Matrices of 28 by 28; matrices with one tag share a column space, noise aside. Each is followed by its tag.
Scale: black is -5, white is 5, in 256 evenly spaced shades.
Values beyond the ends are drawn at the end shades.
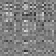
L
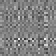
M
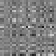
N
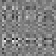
M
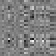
M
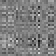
M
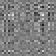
L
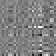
N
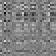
L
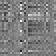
L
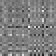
N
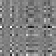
N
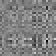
M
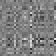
M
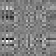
M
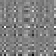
N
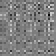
L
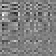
L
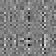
M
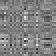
M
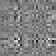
M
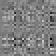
M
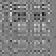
L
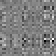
M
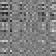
L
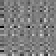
N
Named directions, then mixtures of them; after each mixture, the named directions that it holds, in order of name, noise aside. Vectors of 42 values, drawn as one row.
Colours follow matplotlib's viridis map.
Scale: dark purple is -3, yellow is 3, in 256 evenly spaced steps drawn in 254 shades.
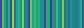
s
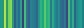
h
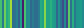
h, s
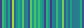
s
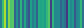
h, s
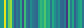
h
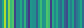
h, s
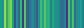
h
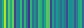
h, s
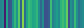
h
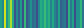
h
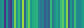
h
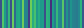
s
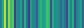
h, s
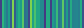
s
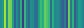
h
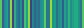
s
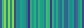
h, s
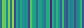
h, s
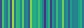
s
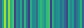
h, s
